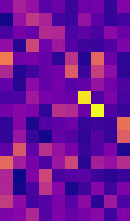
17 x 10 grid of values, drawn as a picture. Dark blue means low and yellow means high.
Grain: fine. Average level on the scale: 20%. Histogram: skewed, a long tail of high values. Mirror symmetry: none. Slope: none.
